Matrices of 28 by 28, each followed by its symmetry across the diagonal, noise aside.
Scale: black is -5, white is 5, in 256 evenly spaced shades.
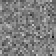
neither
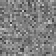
antisymmetric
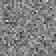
neither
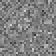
symmetric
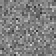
neither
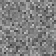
symmetric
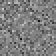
symmetric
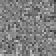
antisymmetric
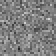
antisymmetric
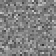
neither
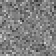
antisymmetric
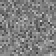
neither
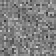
antisymmetric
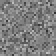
symmetric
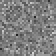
symmetric
